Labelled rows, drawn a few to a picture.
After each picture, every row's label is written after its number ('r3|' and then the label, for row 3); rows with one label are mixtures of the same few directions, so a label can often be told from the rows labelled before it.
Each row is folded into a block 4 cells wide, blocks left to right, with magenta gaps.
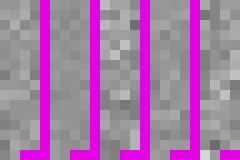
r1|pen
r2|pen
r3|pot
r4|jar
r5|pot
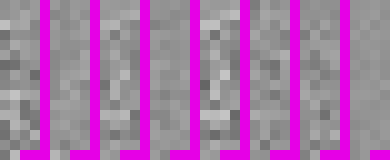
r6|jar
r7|pot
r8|jar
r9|jar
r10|jar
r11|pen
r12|jar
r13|pen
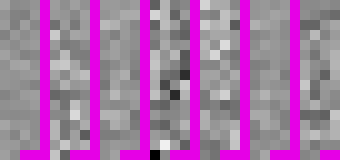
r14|pen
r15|jar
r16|jar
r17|pot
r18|pot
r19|jar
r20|jar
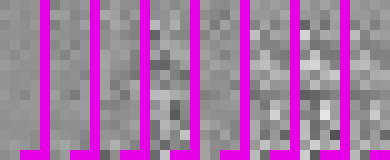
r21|pot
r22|pot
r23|pot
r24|jar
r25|pen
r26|jar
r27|jar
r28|jar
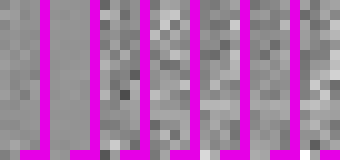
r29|pot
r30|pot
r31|pot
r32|pen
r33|pot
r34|pot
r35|pot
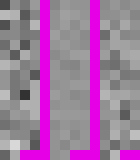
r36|pot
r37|pen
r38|jar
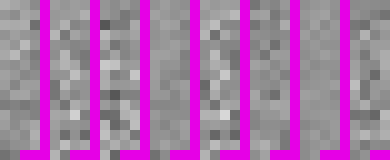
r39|pot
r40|jar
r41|jar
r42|pot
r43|jar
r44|pot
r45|pen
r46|jar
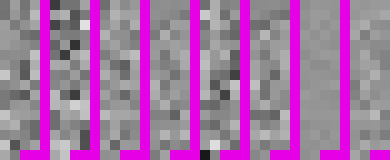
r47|pen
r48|pot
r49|pen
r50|jar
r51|pot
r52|jar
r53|pen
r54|jar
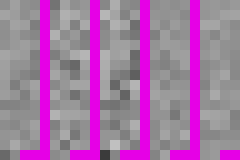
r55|pot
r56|pen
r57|pot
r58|jar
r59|jar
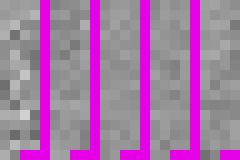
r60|jar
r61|pot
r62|pen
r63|pen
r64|pot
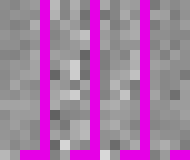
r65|pot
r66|pen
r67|pot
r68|pot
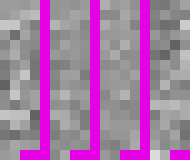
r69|jar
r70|jar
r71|pot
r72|pot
